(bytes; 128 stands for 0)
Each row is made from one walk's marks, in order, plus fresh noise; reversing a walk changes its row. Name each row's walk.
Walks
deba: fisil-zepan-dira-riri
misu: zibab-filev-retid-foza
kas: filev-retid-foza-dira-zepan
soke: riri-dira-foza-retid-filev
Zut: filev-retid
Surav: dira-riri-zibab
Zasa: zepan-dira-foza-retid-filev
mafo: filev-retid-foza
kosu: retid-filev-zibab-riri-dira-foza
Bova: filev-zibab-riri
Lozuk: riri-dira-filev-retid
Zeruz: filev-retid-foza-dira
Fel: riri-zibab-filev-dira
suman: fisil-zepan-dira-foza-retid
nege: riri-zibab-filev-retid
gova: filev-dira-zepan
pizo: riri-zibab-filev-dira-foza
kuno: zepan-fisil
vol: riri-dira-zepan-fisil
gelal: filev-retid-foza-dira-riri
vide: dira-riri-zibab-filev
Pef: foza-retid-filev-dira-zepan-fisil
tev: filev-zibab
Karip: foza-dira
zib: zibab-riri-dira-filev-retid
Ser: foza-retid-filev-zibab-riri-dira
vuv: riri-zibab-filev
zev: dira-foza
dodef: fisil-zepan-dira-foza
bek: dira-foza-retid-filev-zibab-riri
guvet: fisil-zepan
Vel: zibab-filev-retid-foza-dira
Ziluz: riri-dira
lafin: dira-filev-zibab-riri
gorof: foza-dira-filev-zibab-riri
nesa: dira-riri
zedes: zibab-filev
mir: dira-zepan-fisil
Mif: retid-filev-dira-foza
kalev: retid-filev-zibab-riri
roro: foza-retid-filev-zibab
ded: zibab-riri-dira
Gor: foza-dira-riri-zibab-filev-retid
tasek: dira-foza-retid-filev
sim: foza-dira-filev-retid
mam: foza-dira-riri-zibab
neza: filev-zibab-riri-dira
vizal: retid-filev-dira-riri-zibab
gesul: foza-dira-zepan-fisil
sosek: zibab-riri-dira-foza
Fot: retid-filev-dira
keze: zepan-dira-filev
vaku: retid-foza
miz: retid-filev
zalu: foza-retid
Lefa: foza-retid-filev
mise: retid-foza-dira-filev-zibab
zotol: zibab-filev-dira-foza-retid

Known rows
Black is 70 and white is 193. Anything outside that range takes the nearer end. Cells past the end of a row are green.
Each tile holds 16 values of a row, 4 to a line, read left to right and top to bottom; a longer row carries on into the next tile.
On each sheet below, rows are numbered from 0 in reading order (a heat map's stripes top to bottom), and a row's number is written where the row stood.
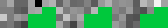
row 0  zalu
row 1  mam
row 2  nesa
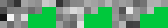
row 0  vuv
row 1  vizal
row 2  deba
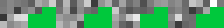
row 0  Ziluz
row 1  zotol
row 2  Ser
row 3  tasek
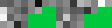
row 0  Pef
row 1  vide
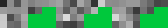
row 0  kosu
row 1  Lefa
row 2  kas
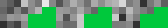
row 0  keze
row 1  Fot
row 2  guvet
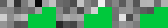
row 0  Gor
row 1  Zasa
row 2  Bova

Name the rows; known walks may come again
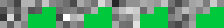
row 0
zedes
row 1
soke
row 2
vizal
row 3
miz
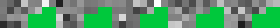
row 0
keze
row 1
Mif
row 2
tasek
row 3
vol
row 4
gorof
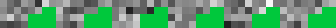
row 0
Lefa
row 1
Karip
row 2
neza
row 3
Surav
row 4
Zasa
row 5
mam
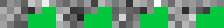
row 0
bek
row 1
mir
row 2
vide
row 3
Vel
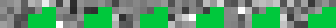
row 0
nesa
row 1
sosek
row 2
vaku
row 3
Fel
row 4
kalev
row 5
dodef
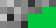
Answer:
guvet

